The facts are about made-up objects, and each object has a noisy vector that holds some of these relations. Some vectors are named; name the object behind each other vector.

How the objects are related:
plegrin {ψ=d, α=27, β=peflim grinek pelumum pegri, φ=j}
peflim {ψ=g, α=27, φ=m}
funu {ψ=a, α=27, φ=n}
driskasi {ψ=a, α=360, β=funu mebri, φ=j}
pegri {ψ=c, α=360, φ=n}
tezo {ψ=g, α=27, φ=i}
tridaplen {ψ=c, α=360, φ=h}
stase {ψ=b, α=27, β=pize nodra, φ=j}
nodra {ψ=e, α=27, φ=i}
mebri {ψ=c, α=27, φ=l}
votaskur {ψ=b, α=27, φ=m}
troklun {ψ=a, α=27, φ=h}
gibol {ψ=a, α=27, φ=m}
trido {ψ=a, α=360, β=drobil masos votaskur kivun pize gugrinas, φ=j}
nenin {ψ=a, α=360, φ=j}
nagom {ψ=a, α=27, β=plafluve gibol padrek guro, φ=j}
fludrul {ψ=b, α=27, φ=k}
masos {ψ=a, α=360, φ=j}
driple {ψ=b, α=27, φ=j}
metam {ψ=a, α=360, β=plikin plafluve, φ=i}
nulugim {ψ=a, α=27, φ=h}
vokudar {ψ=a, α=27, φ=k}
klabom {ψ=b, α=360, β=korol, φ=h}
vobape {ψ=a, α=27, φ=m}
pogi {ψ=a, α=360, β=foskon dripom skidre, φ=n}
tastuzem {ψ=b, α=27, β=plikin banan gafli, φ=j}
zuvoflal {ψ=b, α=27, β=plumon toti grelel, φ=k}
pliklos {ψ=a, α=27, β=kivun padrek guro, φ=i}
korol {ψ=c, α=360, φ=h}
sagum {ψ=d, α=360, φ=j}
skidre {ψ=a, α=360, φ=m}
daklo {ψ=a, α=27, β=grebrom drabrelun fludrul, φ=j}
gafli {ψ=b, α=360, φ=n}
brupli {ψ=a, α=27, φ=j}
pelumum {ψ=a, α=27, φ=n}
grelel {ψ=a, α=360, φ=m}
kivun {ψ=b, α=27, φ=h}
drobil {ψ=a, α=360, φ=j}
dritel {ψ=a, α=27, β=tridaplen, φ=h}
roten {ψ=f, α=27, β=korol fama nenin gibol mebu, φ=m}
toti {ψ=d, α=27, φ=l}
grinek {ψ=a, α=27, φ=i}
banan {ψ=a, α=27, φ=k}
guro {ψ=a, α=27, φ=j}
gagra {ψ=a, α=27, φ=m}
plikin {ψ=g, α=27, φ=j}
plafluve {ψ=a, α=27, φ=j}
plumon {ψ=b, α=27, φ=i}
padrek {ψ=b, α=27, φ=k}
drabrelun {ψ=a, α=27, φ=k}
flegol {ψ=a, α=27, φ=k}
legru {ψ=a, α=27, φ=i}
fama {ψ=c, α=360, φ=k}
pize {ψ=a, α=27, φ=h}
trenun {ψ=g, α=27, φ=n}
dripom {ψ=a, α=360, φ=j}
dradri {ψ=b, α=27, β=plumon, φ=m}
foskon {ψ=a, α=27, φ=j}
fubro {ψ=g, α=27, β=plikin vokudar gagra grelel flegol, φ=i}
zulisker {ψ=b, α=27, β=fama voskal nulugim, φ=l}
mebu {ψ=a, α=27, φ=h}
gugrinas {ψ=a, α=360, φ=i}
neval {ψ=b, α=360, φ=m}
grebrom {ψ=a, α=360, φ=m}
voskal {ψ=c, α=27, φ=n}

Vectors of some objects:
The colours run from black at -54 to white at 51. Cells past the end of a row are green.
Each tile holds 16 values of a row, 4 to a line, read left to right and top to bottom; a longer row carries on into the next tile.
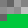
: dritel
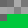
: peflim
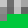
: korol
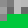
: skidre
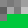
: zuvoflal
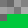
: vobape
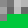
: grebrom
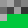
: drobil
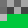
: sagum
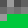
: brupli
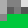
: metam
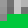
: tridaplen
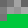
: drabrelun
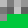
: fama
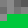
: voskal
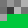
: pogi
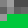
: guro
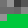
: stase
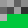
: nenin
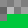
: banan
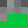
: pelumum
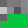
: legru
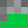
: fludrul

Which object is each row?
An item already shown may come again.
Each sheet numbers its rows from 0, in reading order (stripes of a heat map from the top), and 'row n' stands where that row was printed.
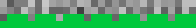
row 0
roten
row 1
korol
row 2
gafli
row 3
gibol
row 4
gagra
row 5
fama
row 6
neval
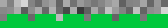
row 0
grelel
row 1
dradri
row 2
dripom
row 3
zuvoflal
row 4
roten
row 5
zulisker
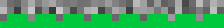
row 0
pliklos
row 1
gugrinas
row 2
nodra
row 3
plumon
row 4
fubro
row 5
votaskur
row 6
plikin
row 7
fama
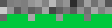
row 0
grinek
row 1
gafli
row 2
nagom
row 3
padrek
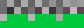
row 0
driskasi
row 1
dripom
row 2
pegri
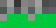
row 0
tastuzem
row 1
plafluve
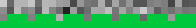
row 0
klabom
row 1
klabom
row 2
trido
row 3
mebri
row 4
padrek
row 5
grinek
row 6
foskon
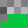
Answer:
toti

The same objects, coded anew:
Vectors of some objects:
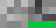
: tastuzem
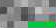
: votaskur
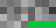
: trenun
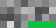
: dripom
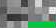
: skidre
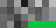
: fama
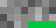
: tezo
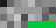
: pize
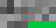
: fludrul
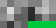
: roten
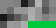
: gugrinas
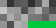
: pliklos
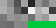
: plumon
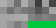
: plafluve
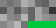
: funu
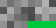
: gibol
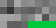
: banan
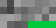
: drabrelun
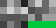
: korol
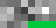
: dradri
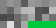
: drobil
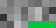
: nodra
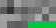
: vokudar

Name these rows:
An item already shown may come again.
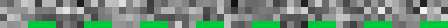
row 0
stase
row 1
klabom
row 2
plikin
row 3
driskasi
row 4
padrek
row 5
korol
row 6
zuvoflal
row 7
plumon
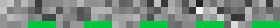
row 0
tastuzem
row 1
gagra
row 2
guro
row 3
plumon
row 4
pegri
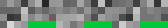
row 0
gafli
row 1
guro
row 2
pogi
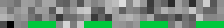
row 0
zulisker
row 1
trido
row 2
plikin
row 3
tridaplen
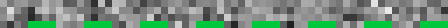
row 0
roten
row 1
nagom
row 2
fubro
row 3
driskasi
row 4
toti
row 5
mebri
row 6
grelel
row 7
voskal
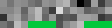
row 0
nodra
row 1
metam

